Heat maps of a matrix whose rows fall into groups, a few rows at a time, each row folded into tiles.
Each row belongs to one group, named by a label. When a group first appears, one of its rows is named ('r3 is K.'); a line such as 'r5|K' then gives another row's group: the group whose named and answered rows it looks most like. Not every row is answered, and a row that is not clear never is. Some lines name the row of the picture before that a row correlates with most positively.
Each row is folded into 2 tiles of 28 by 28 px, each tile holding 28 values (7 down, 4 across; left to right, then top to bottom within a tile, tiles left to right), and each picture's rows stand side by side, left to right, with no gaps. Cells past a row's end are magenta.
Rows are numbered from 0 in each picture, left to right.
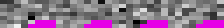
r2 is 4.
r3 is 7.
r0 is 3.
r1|3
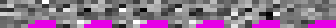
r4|7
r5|4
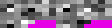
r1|4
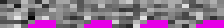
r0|3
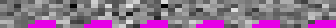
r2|7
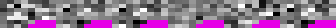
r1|4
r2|4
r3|3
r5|4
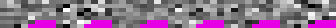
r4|4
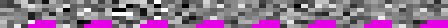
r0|3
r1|4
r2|3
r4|7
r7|4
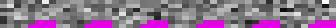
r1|4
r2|7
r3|3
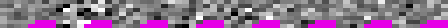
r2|7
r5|4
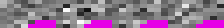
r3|7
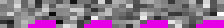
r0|7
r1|3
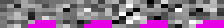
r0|3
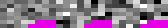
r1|7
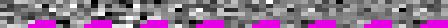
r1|7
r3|4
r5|4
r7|4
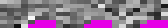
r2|7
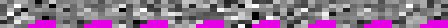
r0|7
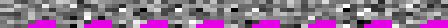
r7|7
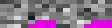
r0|3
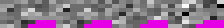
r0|4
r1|4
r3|7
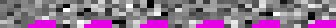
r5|3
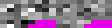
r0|4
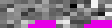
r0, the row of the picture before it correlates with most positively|1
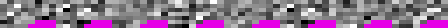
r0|7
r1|4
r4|7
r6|3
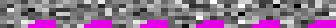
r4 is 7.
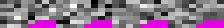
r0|3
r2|3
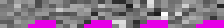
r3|7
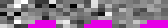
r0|7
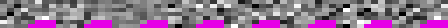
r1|3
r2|3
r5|7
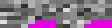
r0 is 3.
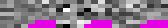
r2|7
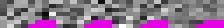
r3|4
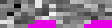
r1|3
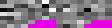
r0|3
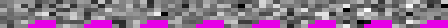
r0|7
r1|3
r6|4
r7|7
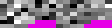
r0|7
